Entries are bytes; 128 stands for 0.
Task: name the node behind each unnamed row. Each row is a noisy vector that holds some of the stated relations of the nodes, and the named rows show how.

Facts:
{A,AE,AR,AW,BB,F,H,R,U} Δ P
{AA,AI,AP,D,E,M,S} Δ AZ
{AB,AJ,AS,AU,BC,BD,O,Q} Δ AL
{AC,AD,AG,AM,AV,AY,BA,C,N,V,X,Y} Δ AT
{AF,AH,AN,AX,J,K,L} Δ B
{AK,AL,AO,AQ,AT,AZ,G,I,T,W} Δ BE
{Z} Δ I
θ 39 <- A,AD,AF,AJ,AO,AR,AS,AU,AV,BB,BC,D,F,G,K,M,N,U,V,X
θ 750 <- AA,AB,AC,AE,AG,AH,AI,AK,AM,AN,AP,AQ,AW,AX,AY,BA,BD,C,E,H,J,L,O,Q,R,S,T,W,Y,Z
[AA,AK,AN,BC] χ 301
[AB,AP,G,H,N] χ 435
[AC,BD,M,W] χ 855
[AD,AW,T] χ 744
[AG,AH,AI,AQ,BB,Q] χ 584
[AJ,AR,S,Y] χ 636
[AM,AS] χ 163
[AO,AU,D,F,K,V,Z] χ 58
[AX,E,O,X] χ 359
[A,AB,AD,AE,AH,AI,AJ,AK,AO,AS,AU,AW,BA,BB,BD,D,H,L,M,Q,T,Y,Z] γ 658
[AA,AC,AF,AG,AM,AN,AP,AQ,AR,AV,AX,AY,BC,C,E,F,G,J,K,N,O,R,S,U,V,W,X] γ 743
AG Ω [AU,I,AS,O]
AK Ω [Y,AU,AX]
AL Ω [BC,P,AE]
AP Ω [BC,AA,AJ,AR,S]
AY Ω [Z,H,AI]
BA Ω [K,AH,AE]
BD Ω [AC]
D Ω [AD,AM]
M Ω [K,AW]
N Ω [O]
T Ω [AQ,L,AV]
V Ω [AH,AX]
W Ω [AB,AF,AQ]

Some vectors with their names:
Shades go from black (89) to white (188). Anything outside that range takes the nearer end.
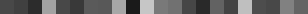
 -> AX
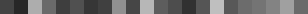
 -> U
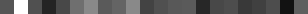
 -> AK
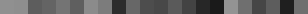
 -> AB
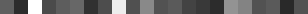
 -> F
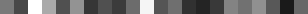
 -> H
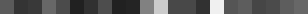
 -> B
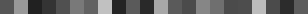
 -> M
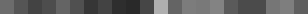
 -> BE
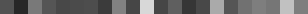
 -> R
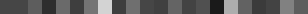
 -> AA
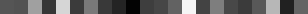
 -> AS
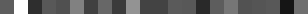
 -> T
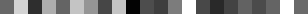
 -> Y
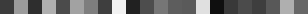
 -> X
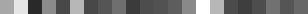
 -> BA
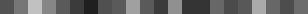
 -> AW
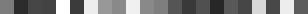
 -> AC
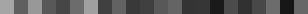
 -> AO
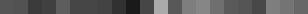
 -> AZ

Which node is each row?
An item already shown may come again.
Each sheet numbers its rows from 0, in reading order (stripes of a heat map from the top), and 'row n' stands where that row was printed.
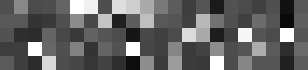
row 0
N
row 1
W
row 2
S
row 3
BB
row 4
L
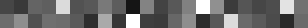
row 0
AM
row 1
AI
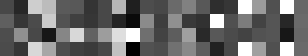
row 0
AR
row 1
L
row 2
AG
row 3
AR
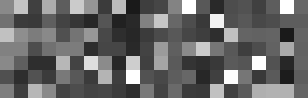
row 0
Y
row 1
B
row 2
Z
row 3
AT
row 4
BD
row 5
AQ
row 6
AE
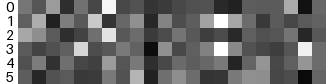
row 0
AU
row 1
AY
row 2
D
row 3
AM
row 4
E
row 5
K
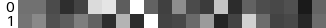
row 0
V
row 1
AI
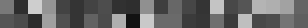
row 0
AE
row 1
AX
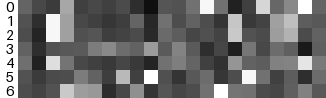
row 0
AJ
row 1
A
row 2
A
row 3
G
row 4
P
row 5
AQ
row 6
AV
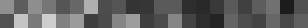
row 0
AO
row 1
AD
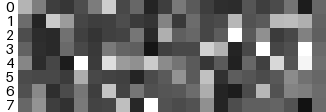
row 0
D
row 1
AE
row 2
J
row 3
S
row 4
AC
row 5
I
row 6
O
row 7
Q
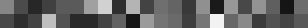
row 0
AP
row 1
AF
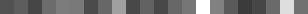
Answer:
C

